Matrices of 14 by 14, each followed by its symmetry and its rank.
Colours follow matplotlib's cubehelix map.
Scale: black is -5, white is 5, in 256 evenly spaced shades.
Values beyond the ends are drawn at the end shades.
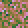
antisymmetric, full rank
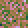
antisymmetric, full rank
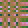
neither, rank one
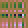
neither, rank one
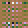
neither, rank one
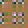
symmetric, rank one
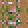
neither, rank three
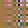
neither, rank one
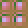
symmetric, rank one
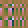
neither, rank one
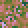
antisymmetric, full rank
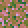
antisymmetric, full rank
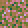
antisymmetric, full rank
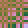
symmetric, rank one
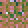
neither, rank three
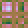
symmetric, rank one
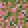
antisymmetric, full rank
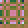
symmetric, rank one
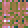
neither, rank three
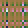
neither, rank one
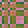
symmetric, rank one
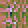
neither, rank three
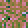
neither, rank three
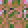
neither, rank three
